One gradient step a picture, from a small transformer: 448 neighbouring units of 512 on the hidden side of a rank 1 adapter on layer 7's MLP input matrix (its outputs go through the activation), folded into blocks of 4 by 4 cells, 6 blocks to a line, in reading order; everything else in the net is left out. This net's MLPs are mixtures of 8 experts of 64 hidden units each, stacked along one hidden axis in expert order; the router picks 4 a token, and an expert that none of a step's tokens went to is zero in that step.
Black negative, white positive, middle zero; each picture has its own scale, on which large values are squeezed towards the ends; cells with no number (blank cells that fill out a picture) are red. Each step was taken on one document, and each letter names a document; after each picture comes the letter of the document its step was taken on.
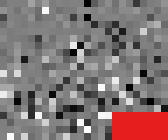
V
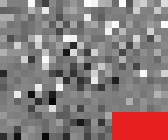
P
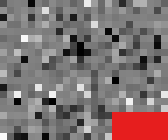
P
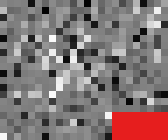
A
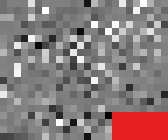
V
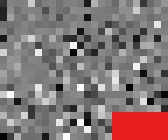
V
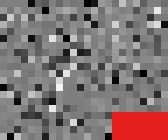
A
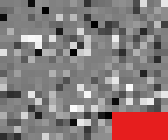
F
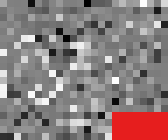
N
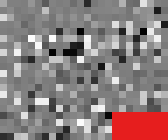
N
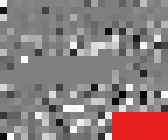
F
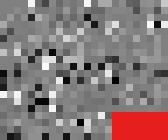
A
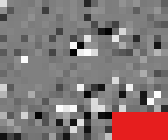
F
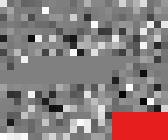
N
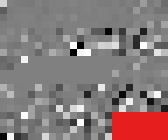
F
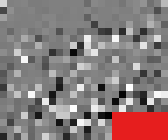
F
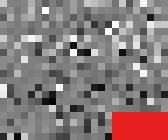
P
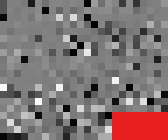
N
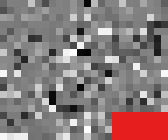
V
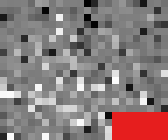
N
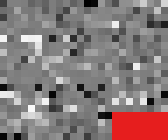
A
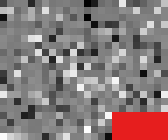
V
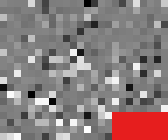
V
